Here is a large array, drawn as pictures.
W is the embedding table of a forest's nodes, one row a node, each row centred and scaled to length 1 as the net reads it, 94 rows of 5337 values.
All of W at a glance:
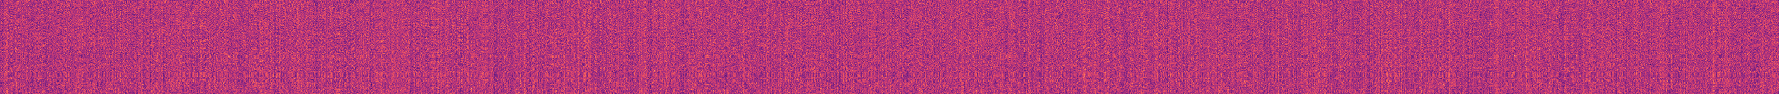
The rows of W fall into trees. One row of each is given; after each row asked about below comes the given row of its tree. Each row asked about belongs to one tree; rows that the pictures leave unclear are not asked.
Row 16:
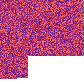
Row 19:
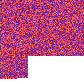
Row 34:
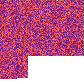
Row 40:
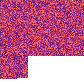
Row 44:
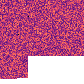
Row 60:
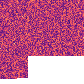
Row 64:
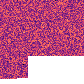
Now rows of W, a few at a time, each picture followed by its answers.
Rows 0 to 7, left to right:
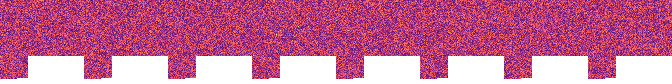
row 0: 44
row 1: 19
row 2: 19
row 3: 16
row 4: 60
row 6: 60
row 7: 16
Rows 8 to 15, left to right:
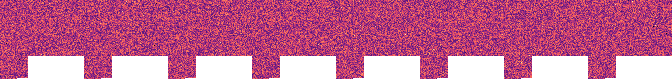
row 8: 19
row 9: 40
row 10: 19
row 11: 40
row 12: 34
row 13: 40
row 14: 44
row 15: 34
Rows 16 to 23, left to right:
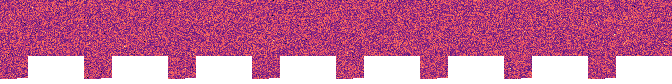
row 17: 34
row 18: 40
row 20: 60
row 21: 19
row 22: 44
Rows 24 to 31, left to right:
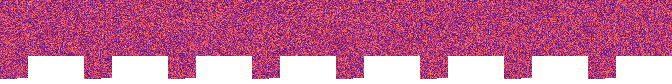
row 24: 60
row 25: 44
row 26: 40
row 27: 19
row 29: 64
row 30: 19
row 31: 60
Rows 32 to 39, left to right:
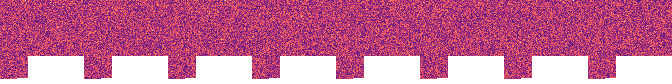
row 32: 64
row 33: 34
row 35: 40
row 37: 64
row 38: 34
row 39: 19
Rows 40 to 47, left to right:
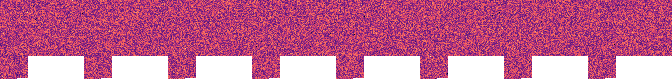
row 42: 64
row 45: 64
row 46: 34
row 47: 40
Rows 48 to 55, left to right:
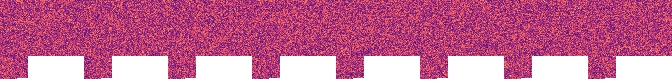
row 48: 40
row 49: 60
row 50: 64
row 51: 40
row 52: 19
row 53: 34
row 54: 19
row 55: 16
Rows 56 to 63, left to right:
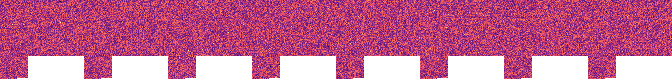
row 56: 16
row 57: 16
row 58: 60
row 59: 34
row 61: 19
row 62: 40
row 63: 16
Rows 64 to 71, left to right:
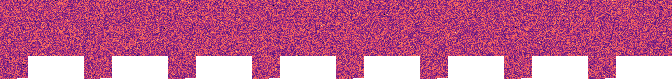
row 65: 64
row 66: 40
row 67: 19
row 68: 19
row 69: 60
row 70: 19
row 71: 34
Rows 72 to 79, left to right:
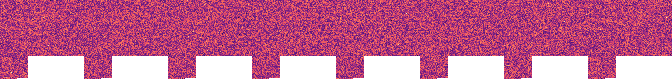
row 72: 40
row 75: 40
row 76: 40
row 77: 19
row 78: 34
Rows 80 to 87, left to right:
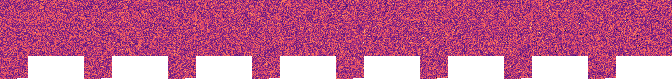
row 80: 40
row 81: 40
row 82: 60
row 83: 60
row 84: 16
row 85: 60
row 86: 60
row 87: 19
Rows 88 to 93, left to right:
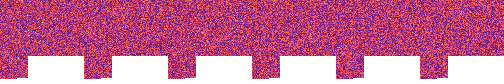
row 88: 16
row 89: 34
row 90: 64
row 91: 64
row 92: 44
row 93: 34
